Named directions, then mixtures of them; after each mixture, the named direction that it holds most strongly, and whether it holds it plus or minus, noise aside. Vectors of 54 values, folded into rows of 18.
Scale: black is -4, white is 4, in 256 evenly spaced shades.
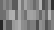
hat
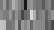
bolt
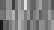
hat, plus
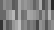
hat, plus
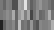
bolt, minus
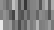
hat, minus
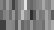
bolt, minus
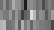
bolt, plus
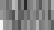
hat, minus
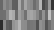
hat, plus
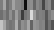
bolt, plus
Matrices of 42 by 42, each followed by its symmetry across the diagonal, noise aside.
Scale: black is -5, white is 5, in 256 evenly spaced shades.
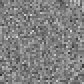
neither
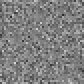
antisymmetric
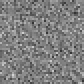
antisymmetric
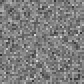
symmetric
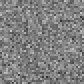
neither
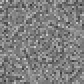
symmetric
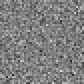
antisymmetric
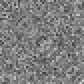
symmetric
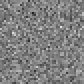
antisymmetric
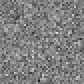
symmetric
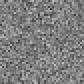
neither
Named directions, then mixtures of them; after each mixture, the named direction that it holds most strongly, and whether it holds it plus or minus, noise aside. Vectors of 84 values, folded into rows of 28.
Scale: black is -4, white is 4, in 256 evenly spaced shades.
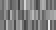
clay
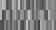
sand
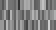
clay, plus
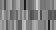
clay, minus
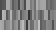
sand, minus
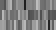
clay, minus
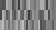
sand, minus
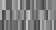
sand, plus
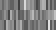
clay, plus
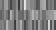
clay, plus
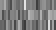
clay, plus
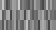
sand, plus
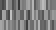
sand, minus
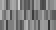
clay, minus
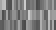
sand, plus
